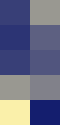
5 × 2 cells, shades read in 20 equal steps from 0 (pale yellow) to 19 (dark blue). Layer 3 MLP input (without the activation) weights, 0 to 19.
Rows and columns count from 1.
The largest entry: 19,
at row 5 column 2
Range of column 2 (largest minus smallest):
11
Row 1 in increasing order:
8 16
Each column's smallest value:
0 8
